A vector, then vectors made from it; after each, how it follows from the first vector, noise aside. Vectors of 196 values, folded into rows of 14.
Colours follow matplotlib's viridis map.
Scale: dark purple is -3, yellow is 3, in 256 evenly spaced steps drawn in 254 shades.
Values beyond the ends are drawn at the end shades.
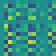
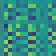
negated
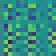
negated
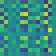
reversed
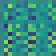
negated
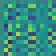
negated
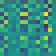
reversed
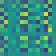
reversed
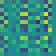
reversed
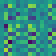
negated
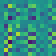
negated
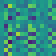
negated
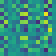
reversed
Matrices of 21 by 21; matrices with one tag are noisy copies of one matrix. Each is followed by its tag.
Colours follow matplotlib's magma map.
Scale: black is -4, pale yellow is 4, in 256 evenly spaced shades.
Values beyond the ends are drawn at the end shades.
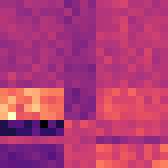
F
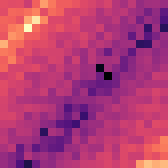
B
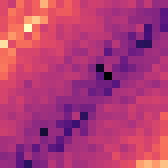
B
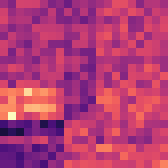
F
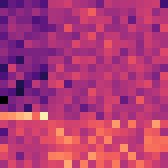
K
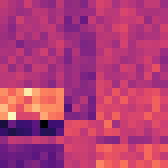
F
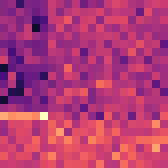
K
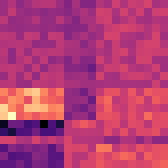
F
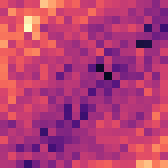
B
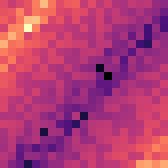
B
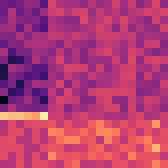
K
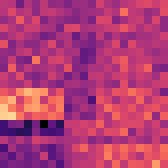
F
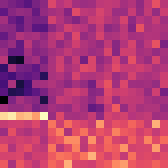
K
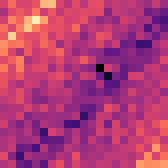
B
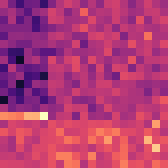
K
